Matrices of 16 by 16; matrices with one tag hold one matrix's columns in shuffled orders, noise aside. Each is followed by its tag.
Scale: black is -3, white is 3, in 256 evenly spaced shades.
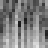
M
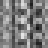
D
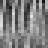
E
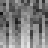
M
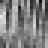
E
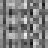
D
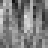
E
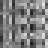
D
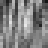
E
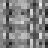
D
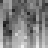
M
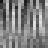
E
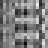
D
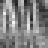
E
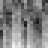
M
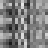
D
